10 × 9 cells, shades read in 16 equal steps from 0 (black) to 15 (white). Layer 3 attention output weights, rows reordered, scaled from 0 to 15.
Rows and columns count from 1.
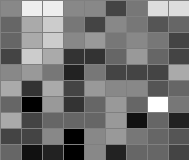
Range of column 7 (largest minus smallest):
8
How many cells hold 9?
8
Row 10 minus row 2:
0 -9 -10 -7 4 -6 -1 1 -2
